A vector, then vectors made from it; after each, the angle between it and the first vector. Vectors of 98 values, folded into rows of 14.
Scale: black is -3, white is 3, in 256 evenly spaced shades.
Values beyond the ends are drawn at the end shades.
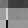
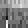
nearly opposite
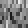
partly opposed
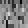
partly aligned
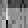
nearly parallel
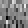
partly opposed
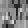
partly aligned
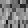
partly aligned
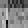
nearly parallel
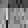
nearly parallel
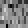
partly aligned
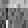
nearly opposite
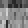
nearly parallel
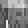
nearly opposite
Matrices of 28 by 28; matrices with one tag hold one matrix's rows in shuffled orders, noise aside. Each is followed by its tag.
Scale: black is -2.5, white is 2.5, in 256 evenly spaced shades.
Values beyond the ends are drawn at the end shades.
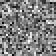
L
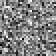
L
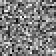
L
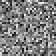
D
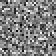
D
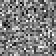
D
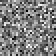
D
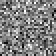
D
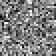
L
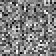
D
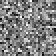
L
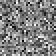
D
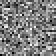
L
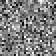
D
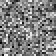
L
